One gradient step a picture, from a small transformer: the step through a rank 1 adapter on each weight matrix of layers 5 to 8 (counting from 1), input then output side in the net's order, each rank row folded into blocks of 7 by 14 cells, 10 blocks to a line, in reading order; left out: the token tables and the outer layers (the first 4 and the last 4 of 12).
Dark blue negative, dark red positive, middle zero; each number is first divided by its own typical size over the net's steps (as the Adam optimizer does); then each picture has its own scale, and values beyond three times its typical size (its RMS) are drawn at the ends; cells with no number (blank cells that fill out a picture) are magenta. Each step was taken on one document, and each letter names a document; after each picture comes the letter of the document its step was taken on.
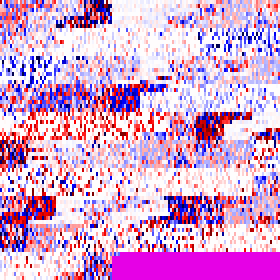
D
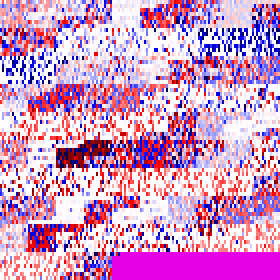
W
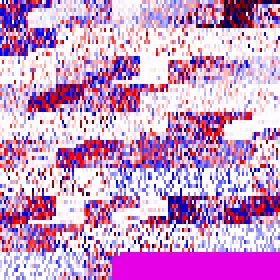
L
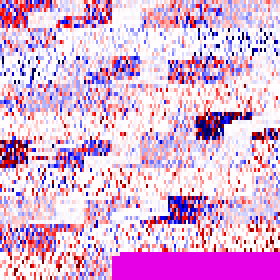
D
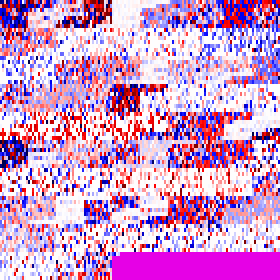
W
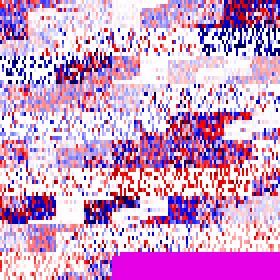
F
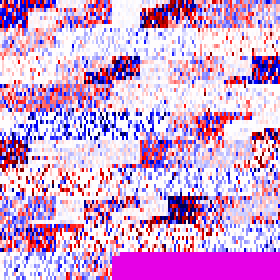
D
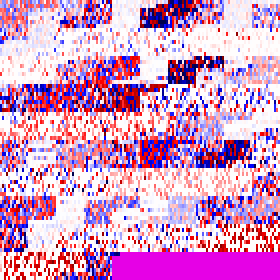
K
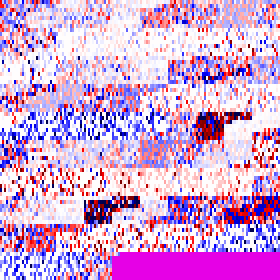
D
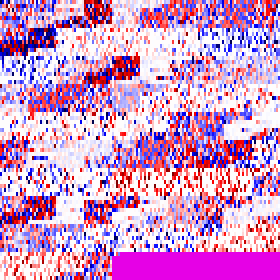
W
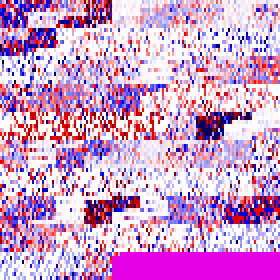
D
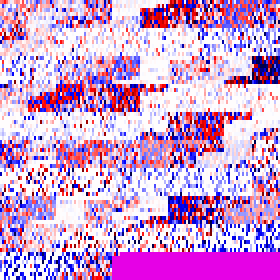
L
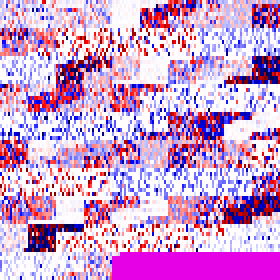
F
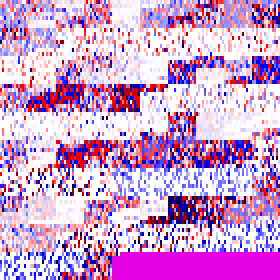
L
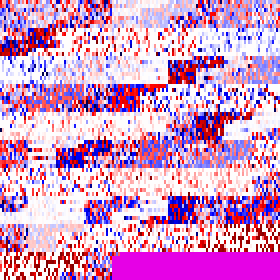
K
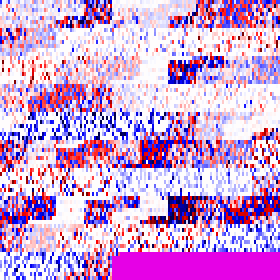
L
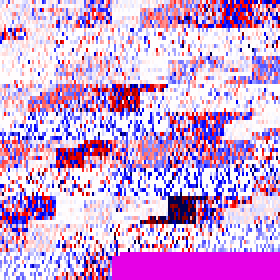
L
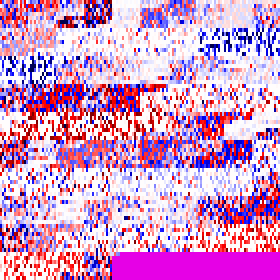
K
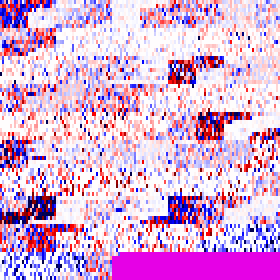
D
